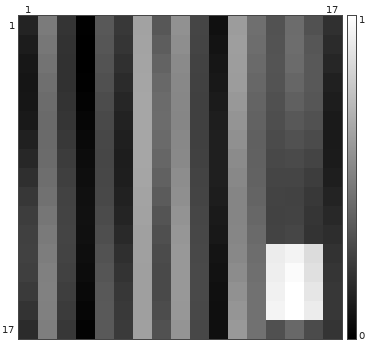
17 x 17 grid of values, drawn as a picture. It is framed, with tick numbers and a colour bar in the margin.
Odd patch: higher, in the bottom right. Grain: streaks running down. Ninth with the highest average: bottom right. Calmest part: middle right.
